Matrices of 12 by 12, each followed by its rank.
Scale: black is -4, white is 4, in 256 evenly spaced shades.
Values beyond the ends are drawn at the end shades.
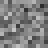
full rank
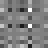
one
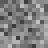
full rank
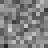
full rank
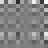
one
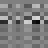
one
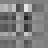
one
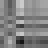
one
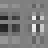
one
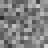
full rank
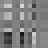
one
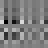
one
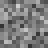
full rank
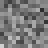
full rank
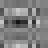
one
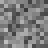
full rank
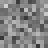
full rank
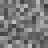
full rank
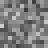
full rank
